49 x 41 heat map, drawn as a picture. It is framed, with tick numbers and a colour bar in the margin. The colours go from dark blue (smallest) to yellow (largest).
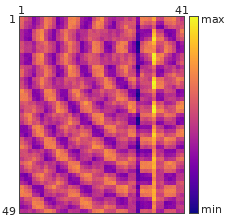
Columns 30 and 34 differ from the columns beside them. The halves do not mirror each other. On average the colour sits 50% of the way up the scale. Concentric rings centre on the top right. No overall slope runs across the table. The histogram is bell-shaped.
